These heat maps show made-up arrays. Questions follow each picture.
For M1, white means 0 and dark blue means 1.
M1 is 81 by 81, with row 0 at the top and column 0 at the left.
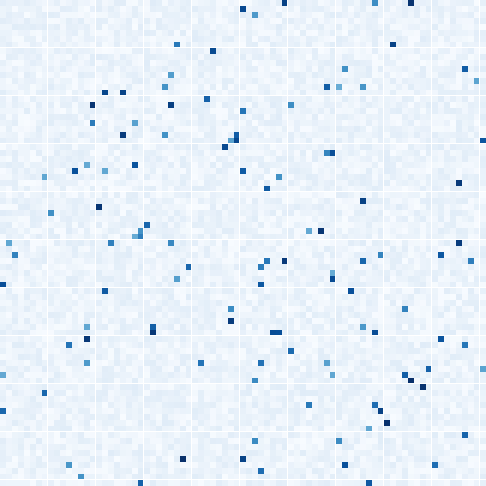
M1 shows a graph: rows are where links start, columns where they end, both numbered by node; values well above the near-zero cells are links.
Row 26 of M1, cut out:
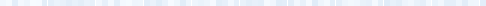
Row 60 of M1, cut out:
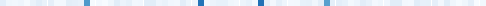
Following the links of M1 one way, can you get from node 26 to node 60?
no
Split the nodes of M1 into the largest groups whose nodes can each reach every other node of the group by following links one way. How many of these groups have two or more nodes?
7
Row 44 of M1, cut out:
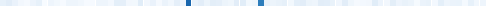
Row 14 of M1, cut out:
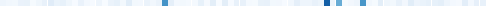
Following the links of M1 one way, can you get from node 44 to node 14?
yes
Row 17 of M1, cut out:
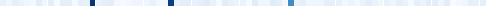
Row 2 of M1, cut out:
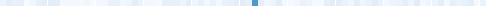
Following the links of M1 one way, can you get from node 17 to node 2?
yes
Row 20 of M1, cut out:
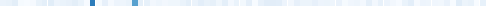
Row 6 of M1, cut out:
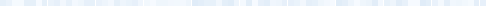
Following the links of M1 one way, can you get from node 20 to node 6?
no
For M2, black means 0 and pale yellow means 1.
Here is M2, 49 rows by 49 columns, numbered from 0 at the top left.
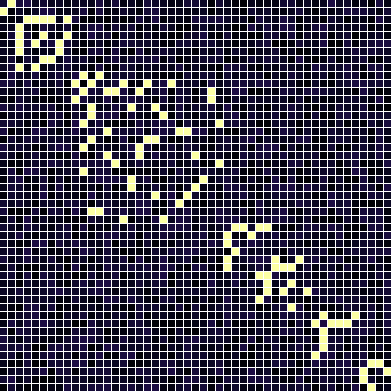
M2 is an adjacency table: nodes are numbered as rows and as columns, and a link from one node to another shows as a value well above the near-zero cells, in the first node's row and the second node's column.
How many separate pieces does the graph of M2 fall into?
6
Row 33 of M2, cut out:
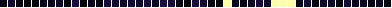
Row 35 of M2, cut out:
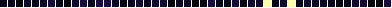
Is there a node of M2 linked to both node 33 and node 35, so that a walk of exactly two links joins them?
yes
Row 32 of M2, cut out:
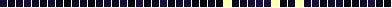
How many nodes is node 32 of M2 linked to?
3
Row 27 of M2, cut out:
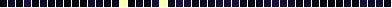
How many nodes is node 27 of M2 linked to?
2
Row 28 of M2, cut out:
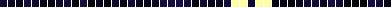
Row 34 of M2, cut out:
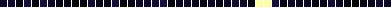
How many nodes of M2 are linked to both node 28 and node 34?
2
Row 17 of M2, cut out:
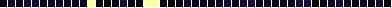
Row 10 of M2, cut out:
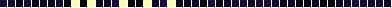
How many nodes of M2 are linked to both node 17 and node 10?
2
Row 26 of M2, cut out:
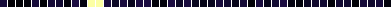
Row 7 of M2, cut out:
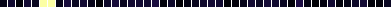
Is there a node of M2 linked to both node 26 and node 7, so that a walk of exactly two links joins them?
no
